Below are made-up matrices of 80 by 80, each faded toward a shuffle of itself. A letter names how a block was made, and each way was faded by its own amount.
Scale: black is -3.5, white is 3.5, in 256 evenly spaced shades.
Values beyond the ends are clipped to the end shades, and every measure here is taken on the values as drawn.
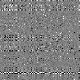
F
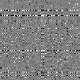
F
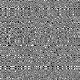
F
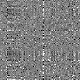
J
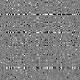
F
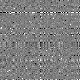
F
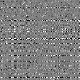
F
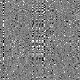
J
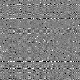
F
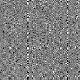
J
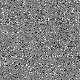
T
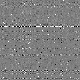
F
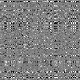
F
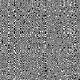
J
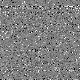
T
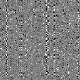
J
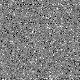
T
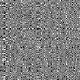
J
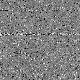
T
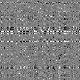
F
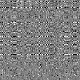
F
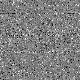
T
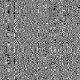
J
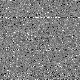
T
